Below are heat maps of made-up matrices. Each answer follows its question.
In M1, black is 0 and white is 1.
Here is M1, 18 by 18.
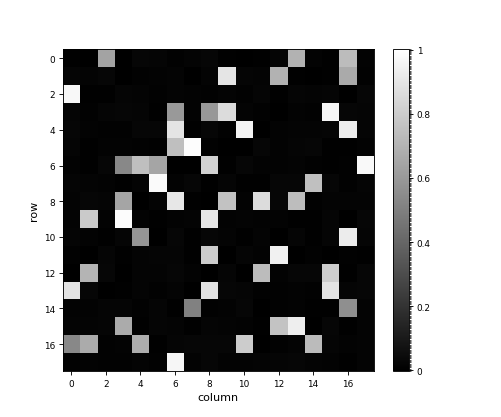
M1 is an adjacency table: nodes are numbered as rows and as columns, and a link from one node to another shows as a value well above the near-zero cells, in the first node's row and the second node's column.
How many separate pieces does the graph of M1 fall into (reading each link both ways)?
1
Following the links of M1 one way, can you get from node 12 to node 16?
yes
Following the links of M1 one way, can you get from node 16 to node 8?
yes
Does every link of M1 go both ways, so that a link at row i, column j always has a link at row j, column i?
yes
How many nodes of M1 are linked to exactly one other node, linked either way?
2
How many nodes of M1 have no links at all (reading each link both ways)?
0
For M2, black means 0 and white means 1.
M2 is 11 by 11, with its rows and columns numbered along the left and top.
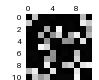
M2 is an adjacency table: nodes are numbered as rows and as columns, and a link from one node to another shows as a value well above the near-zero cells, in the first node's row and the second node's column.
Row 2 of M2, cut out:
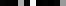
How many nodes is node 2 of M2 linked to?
3
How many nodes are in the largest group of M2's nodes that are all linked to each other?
3
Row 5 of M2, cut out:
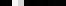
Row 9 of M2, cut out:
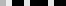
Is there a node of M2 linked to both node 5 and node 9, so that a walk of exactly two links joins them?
no
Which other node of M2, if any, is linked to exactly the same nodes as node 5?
none
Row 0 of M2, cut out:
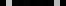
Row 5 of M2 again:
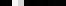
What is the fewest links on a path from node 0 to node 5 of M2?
4
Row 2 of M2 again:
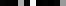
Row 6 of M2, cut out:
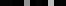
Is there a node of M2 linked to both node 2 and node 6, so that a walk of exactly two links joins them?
no
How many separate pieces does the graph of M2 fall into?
1
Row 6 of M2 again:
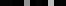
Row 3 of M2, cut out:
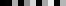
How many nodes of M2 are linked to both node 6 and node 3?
2
